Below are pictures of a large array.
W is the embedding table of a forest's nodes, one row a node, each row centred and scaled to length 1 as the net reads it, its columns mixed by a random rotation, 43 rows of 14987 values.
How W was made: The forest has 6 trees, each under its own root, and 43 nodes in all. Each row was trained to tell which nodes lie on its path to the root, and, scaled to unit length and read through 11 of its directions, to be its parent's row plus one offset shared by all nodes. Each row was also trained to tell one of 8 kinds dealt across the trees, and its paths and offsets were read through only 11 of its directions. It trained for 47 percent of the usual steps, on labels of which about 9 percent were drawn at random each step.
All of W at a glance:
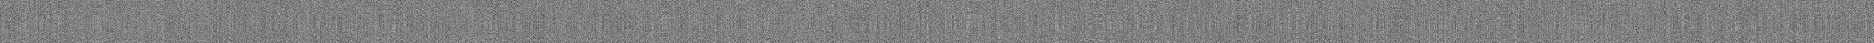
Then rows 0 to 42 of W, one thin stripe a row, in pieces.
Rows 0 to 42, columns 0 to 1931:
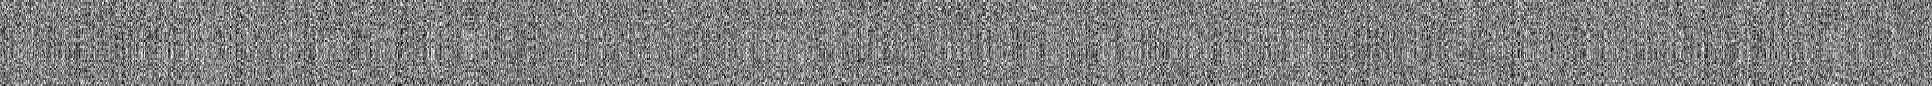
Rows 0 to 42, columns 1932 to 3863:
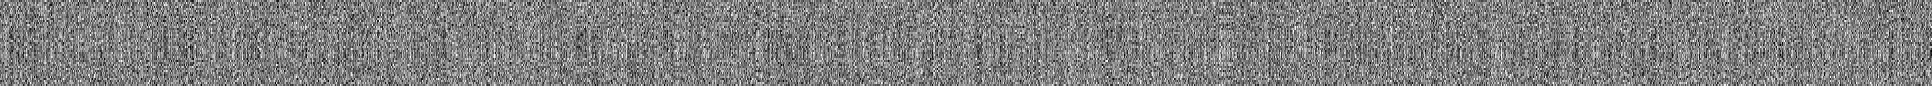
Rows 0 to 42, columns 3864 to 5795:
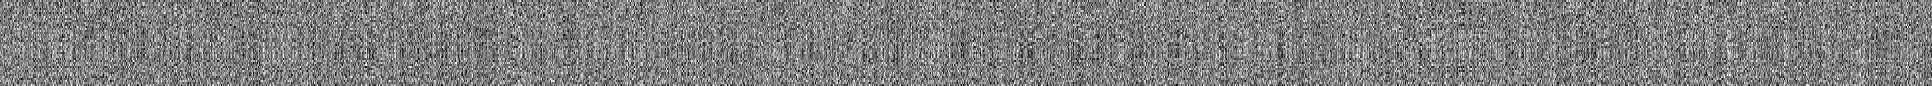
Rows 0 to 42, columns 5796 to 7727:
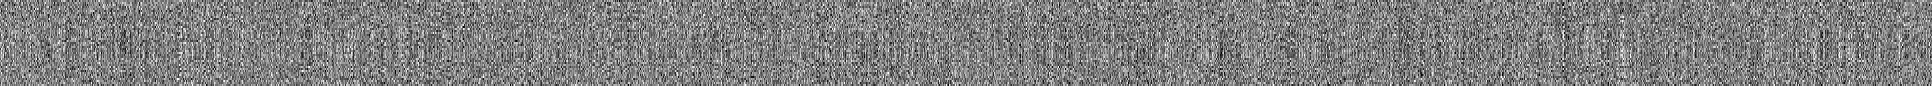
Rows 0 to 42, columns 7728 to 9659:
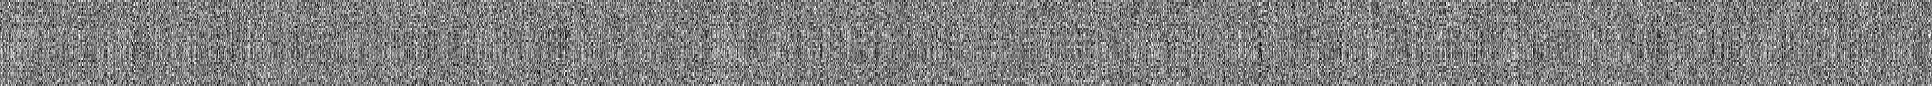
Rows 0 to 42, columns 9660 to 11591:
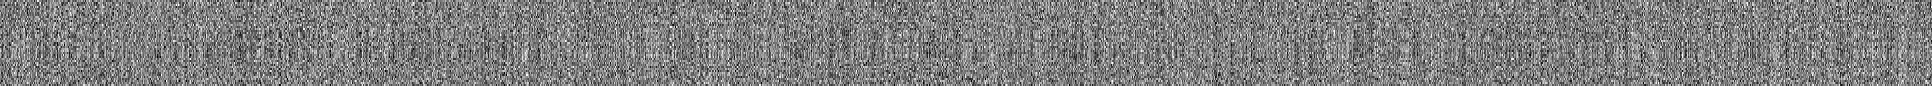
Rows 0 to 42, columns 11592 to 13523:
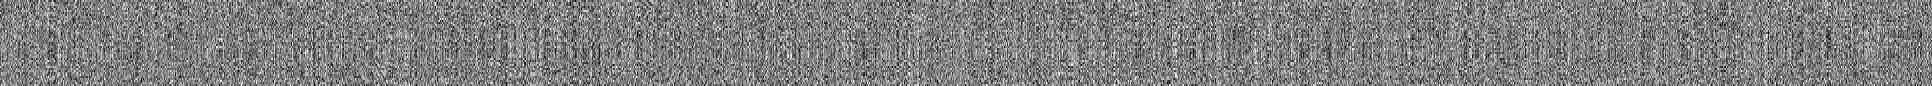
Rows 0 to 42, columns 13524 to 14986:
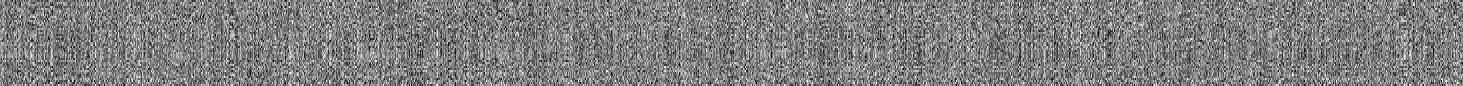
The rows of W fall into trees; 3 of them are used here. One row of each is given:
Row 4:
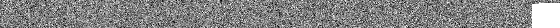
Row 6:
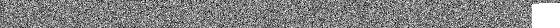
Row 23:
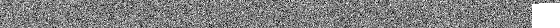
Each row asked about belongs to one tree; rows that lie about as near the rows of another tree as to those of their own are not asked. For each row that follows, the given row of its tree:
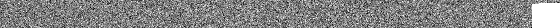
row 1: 6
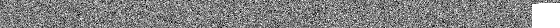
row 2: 6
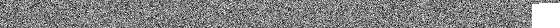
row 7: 4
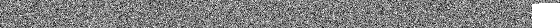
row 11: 4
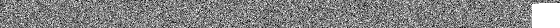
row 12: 6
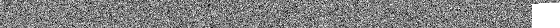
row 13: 23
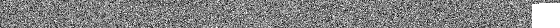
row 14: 4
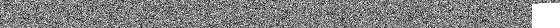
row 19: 23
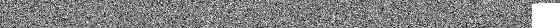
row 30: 4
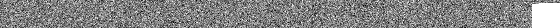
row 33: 6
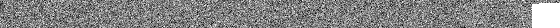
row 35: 6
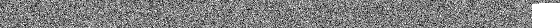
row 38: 4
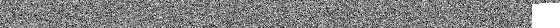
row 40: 23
